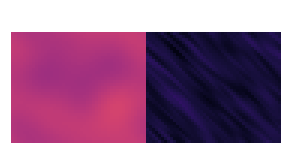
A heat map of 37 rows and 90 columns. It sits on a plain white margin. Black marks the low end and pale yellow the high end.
The table splits into one row of 2 panels. Panel 1,1: middling, smooth, faint in contrast. Panel 1,2: very low, slanting down to the right, faint in contrast.
